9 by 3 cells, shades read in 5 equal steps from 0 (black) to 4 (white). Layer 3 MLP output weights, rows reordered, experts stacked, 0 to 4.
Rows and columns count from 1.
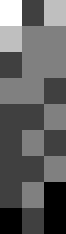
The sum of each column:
14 14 13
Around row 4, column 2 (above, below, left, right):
2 1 2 1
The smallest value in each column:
0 1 0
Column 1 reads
4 3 1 2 1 1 1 1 0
